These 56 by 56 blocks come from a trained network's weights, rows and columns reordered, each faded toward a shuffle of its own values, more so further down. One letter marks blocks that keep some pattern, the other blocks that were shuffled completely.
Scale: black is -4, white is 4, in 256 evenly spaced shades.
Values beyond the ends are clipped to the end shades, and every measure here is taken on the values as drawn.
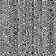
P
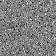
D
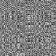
P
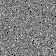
D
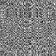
P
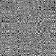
P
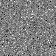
D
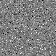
D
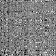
P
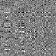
P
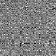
P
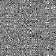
P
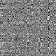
P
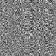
P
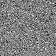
D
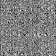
P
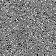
D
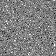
D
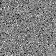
D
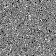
D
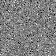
D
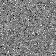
D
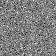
D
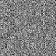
P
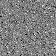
D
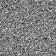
D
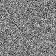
D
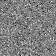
D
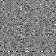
P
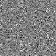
P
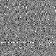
P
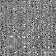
P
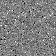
D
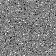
D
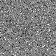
D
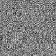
P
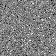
D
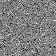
D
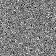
D
